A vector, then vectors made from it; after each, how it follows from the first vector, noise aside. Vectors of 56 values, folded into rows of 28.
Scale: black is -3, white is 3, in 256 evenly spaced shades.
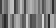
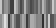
negated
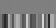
partly zeroed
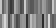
negated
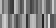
negated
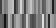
copied
